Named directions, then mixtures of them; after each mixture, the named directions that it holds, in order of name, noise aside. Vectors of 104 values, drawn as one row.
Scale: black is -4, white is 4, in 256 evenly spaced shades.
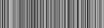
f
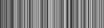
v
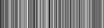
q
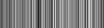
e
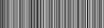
e, f, q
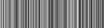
f, v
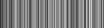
e, v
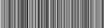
q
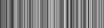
v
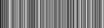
f, q, v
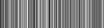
q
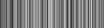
v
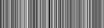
q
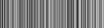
f, v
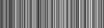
e, v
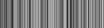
v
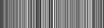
e, q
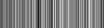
e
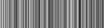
f, v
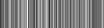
q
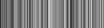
v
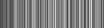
e, v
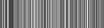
f, v
